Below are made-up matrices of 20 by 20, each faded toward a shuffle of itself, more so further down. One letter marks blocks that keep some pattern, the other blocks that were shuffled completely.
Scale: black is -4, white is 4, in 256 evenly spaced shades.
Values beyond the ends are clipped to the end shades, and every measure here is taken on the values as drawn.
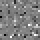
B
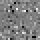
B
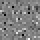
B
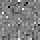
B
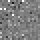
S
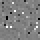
S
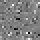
B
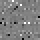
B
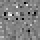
B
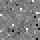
S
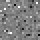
S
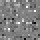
B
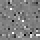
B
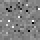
S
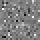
B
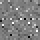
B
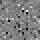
S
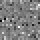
S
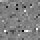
B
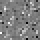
S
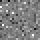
S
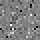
B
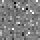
S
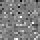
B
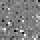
S
